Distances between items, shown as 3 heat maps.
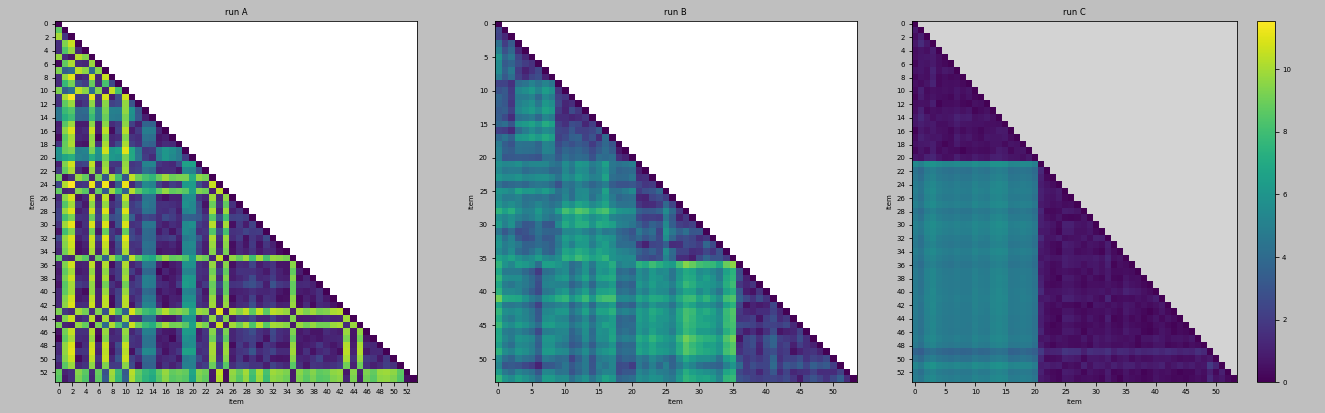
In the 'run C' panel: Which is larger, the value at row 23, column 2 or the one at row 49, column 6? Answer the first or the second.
the first
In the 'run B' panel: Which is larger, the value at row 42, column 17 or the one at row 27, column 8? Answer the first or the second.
the first
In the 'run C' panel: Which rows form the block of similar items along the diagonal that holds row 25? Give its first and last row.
21 to 53
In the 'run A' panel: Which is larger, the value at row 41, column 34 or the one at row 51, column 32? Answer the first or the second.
the second
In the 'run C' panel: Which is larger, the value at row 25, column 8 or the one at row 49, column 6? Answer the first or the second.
the first
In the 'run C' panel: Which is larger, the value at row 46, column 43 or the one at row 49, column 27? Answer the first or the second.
the second
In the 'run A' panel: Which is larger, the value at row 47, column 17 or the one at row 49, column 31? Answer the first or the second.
the second
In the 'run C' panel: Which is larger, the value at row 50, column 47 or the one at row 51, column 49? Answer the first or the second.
the second
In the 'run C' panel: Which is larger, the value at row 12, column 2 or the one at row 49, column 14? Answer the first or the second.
the second
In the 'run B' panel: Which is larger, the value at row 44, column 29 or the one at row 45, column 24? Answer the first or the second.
the first
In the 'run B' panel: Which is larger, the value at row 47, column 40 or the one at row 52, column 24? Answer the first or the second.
the second
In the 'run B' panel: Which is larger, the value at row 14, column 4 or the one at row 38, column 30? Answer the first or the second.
the second
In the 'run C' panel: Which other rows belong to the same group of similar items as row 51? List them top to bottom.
21, 22, 23, 24, 25, 26, 27, 28, 29, 30, 31, 32, 33, 34, 35, 36, 37, 38, 39, 40, 41, 42, 43, 44, 45, 46, 47, 48, 49, 50, 52, 53
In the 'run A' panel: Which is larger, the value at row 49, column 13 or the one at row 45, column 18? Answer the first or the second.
the second
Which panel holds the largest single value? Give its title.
run A
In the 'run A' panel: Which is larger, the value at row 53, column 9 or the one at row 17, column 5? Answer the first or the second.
the second
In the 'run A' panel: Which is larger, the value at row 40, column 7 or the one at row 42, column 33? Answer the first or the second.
the first
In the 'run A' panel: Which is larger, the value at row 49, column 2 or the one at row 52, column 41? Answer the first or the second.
the first
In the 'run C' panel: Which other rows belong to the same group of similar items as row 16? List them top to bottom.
0, 1, 2, 3, 4, 5, 6, 7, 8, 9, 10, 11, 12, 13, 14, 15, 17, 18, 19, 20
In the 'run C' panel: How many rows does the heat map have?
54
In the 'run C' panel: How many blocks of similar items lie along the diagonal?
2
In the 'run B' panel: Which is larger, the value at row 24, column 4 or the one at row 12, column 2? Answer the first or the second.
the first
